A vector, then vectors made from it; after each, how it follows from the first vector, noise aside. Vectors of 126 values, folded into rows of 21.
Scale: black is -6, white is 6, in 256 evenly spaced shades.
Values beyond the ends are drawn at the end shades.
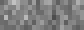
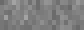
shrunk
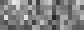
scaled up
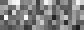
scaled up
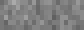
shrunk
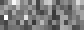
scaled up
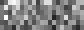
scaled up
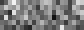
scaled up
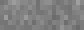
shrunk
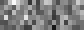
scaled up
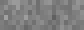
shrunk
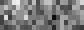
scaled up
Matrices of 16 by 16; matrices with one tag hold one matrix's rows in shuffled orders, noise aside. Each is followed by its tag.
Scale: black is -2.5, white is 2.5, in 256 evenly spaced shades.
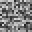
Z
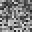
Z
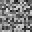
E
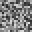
E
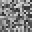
E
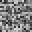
Z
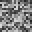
Z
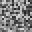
E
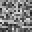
Z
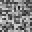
Z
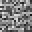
Z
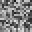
E
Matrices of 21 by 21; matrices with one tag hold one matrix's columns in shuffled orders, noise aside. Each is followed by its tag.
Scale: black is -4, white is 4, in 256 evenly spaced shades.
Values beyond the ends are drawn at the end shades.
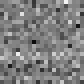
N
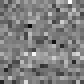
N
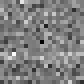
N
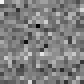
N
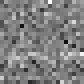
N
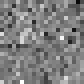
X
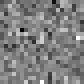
X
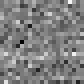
N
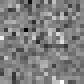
X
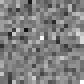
X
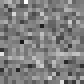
N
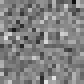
X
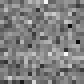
N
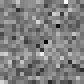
N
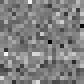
N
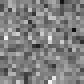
X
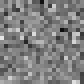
X
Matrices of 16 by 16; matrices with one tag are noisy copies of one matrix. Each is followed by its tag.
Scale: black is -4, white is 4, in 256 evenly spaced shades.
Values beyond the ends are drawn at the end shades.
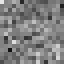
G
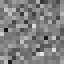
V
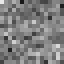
G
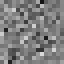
V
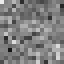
G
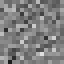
V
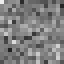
G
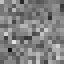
G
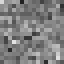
G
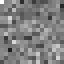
G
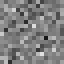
V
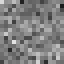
G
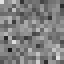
G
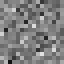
V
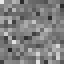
G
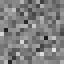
V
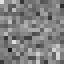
G
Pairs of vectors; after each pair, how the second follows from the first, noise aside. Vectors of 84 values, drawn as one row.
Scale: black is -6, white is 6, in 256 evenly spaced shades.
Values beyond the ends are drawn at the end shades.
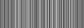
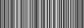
scaled up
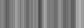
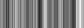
scaled up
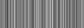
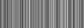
wrapped around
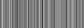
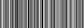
scaled up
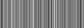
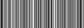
scaled up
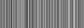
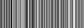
scaled up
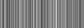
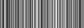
scaled up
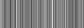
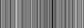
sign-scrambled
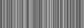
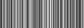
scaled up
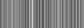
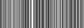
scaled up
